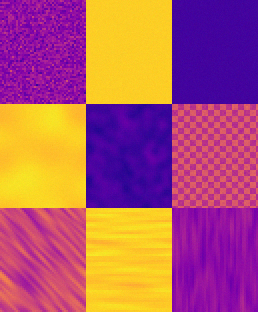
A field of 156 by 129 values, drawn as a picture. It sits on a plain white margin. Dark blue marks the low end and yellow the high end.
It is made of 3 by 3 panels. Panel 1,1: low, fine-grained. Panel 1,2: very high, flat. Panel 1,3: very low, flat. Panel 2,1: very high, smooth, faint in contrast. Panel 2,2: very low, blotchy, faint in contrast. Panel 2,3: middling, checkered. Panel 3,1: middling, slanting down to the right. Panel 3,2: very high, streaked across, faint in contrast. Panel 3,3: low, streaked downward, faint in contrast.
